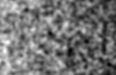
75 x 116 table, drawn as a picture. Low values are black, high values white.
The histogram is bell-shaped. The field climbs toward the left. There are no regular stripes. The texture is blotchy. No lone cell stands out from its neighbours.
